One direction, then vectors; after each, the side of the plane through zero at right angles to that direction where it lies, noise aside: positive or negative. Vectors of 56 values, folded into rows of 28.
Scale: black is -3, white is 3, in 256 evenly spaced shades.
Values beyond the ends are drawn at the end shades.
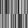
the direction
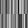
positive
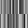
negative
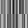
negative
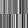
negative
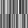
negative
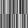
negative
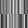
positive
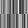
negative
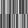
negative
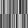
negative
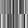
negative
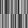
positive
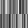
negative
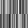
negative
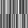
negative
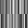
positive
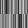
positive
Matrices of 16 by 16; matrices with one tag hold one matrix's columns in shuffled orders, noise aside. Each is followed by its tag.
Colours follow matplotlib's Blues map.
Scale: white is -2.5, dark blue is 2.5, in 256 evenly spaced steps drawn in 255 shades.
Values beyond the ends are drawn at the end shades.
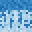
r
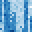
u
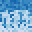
r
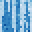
u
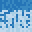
r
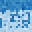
r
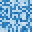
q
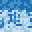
r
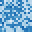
q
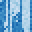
u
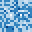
q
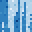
u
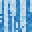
u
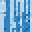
u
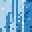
u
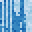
u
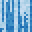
u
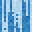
u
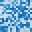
q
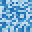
q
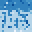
r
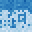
r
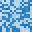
q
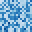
q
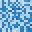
q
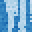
u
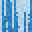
u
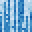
u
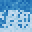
r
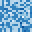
q
